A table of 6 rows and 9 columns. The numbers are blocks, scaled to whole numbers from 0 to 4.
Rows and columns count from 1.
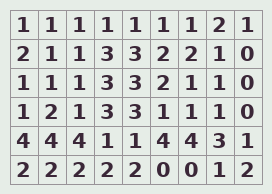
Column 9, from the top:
1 0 0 0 1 2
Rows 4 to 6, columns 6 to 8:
1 1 1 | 4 4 3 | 0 0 1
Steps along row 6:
same same same same down same up up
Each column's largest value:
4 4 4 3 3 4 4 3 2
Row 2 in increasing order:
0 1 1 1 2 2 2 3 3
